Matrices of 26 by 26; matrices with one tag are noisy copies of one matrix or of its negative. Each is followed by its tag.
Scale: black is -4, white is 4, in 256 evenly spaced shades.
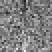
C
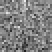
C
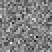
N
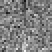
C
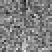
C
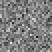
N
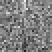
C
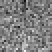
C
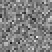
N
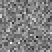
N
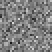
N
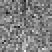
C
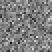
N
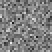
N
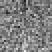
C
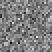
N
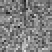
C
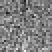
C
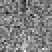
C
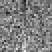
C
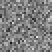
N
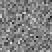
N
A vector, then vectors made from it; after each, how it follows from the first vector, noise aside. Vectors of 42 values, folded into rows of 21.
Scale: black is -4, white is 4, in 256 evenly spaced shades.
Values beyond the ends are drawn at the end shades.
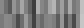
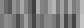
copied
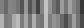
wrapped around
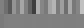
partly zeroed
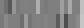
partly zeroed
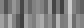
wrapped around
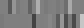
partly zeroed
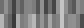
wrapped around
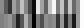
scaled up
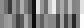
scaled up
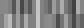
wrapped around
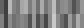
wrapped around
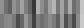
copied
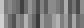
wrapped around
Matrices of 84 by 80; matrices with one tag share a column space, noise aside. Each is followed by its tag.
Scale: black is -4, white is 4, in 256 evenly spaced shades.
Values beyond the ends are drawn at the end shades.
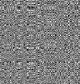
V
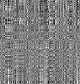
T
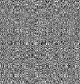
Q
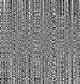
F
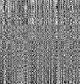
T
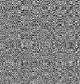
V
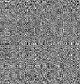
Q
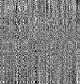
T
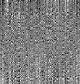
F
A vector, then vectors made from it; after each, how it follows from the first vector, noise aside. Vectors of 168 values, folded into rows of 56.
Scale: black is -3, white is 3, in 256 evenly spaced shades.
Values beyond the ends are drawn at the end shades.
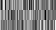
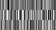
wrapped around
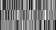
sign-scrambled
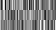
copied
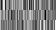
copied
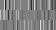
partly zeroed
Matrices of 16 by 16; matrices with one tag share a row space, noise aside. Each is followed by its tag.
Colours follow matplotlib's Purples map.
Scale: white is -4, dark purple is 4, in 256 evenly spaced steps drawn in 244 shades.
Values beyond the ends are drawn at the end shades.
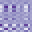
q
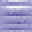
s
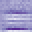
s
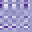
q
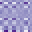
q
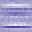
s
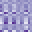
q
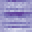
s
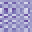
q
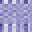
q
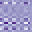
q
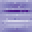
s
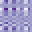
q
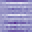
s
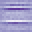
s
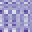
q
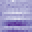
s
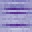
s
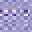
q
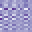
q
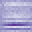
s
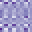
q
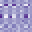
q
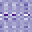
q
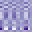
q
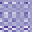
q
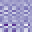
q
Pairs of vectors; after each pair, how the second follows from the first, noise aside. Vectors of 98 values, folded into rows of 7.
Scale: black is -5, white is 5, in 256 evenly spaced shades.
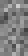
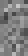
copied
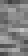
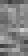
copied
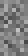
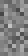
reversed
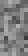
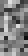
scaled up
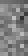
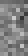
copied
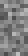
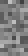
reversed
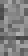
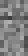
reversed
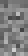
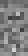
copied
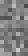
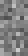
copied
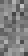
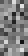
scaled up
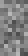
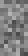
copied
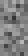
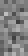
reversed
